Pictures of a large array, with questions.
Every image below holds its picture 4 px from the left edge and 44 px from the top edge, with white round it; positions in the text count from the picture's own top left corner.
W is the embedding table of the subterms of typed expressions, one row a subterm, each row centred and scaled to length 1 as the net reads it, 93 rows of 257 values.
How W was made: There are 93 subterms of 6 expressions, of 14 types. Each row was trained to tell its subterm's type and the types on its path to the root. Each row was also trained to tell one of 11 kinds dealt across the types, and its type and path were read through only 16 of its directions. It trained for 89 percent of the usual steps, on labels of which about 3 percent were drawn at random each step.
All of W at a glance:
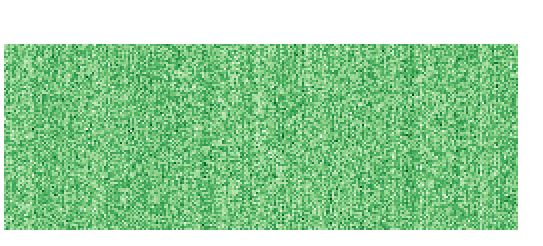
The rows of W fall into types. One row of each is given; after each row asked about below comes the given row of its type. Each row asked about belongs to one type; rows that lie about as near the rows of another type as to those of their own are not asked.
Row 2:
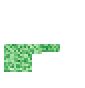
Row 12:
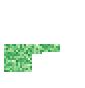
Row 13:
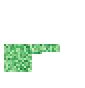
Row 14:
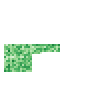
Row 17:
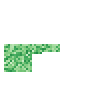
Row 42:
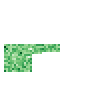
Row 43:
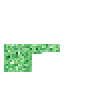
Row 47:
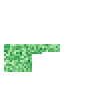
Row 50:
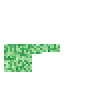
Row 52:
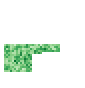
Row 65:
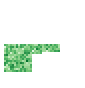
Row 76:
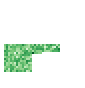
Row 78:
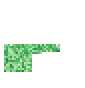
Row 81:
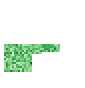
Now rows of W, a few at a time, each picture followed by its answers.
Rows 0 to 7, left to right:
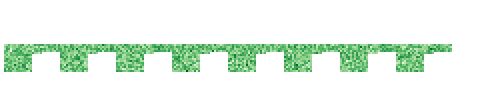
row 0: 17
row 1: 52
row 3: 50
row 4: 17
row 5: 50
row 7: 2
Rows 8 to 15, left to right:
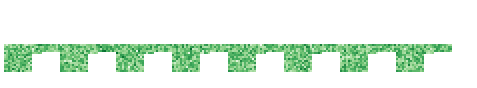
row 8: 12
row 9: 2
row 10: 81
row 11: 14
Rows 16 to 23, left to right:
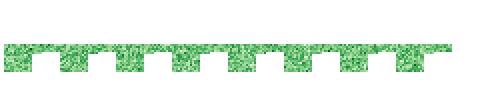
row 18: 52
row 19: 47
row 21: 47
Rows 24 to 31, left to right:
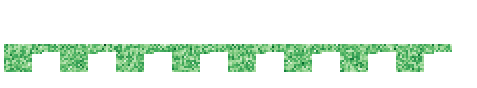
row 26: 52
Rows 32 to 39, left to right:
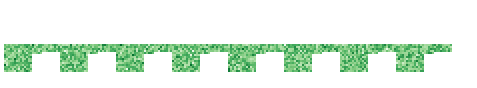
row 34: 65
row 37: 50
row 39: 2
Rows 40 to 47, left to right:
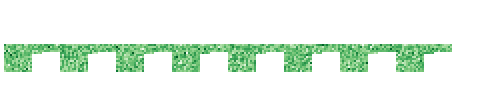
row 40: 50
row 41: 47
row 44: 47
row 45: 12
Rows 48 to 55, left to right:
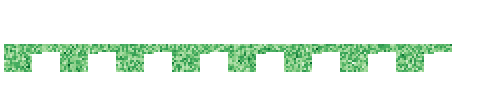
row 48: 65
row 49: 12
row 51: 76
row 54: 81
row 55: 14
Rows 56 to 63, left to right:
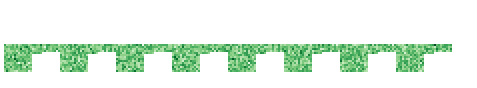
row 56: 13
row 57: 14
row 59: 2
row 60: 17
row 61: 78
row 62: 14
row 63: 81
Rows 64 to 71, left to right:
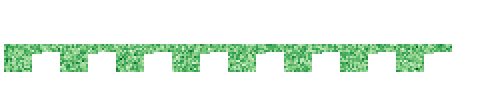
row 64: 47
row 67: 78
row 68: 81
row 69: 14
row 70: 12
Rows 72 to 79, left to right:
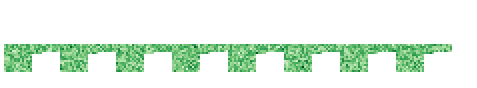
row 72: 76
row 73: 2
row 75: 13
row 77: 65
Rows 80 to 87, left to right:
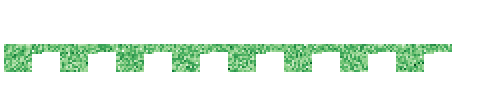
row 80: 17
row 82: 14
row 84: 17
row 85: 50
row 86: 42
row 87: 50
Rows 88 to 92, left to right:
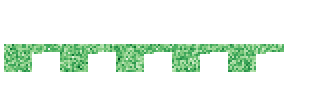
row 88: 13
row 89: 17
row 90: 2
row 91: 47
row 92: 12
